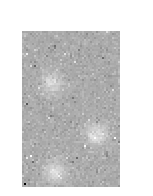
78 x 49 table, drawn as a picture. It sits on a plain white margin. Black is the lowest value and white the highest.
On average the colour sits 70% of the way up the scale. There are three bumps. A few values lie far out on both sides of the bulk. No single row or column stands out from its neighbours. There is no overall slope. The halves do not mirror each other.
